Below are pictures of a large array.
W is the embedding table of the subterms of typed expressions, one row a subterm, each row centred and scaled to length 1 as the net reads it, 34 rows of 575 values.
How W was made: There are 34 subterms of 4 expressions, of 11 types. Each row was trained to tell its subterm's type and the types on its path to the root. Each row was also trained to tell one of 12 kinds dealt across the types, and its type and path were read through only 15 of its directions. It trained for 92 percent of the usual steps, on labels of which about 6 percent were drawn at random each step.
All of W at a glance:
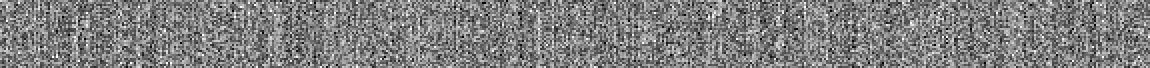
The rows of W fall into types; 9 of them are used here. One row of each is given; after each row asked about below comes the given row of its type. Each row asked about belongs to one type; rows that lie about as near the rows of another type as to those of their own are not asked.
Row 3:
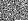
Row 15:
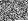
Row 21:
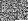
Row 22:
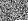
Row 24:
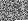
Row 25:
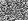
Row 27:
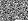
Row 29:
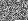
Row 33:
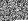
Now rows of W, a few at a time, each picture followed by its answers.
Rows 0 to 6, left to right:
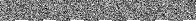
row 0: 25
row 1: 27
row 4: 22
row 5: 25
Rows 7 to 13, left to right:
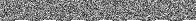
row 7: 25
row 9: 22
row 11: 27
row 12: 24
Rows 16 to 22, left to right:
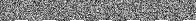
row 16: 29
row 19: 29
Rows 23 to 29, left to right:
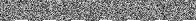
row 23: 24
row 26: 22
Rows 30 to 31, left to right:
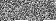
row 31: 25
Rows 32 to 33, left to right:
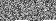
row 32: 24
